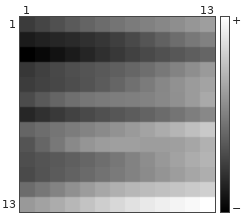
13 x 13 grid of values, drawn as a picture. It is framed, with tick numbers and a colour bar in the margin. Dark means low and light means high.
Slope: up to the bottom right. Lone odd cells: none. Grain: streaks across. Ninth with the lowest average: top left. Histogram: bell-shaped. Ninth with the highest average: bottom right.
